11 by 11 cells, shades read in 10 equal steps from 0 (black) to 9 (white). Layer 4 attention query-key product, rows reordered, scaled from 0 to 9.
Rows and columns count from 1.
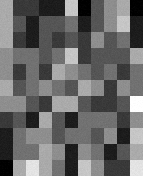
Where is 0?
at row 1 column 7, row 1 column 11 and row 11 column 1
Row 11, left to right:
0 6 8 6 4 1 7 5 2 2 8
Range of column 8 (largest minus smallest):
3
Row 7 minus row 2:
-1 2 2 -1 3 2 2 -1 -3 -4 8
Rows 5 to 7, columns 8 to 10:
3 4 2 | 5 2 5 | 2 2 3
